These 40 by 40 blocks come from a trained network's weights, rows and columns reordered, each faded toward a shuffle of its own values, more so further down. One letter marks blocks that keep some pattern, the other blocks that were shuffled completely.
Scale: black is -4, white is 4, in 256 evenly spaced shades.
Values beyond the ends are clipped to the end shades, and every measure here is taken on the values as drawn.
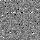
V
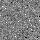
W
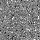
V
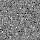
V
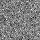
W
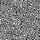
V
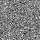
W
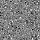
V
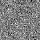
V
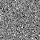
V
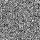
V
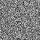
V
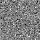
W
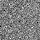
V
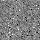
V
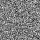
W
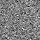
V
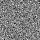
W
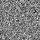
V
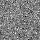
W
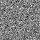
V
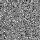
V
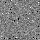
V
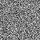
V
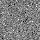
W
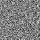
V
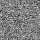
W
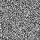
V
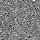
W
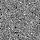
W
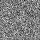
W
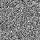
V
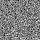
V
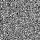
V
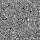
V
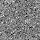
W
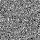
W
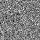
V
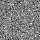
W
